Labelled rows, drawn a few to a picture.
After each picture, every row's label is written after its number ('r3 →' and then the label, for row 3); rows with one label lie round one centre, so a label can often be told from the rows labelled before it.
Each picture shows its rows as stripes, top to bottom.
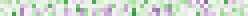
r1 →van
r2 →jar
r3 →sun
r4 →sun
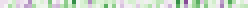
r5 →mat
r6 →mat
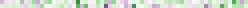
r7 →jar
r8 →sun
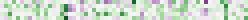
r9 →sun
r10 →van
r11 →van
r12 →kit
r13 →van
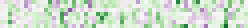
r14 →mat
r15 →mat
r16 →van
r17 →kit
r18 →kit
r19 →kit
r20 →van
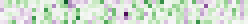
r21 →van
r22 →van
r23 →jar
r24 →jar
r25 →jar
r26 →mat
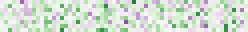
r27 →sun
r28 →kit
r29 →jar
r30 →mat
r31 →kit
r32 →jar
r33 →van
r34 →kit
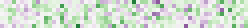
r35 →sun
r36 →kit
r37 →mat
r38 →sun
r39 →kit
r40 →kit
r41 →jar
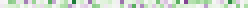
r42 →mat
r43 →van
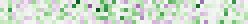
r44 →jar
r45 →mat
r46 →kit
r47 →van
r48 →kit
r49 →sun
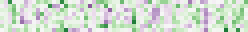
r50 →kit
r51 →mat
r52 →sun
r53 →sun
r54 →sun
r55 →sun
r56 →kit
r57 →van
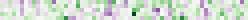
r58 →jar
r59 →jar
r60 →sun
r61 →sun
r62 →van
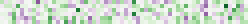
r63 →sun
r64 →van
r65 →jar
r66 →sun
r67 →mat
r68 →mat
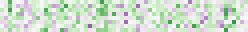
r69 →kit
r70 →mat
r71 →kit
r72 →jar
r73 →van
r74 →jar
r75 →mat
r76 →kit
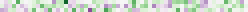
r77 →van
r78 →sun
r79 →mat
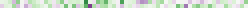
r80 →kit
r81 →mat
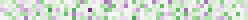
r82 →sun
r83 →jar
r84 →mat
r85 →van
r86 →mat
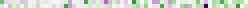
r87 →sun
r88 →van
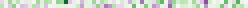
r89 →van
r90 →sun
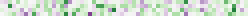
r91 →van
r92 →kit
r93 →jar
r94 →mat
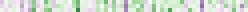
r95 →jar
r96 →jar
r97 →jar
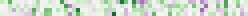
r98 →kit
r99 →van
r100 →jar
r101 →jar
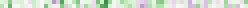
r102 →kit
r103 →kit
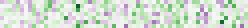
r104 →mat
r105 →jar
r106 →jar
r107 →sun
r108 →van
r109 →sun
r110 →jar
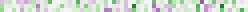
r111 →jar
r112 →sun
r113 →sun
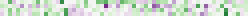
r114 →kit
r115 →sun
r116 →van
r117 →van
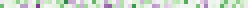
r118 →van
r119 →sun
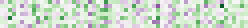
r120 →mat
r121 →sun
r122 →kit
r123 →mat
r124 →kit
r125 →sun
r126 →mat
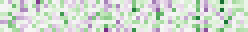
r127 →sun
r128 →sun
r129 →sun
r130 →kit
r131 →mat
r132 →van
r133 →mat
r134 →sun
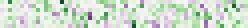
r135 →kit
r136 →jar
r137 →van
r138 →mat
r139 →mat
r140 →sun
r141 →sun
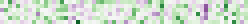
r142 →kit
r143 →van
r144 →van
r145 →sun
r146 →van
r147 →jar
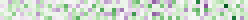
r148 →sun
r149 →van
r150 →mat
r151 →sun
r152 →jar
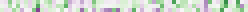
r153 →van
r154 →van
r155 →sun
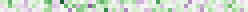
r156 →kit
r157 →mat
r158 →jar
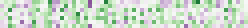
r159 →mat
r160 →mat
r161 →kit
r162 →jar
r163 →kit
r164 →jar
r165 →mat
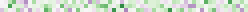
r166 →mat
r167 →kit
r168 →jar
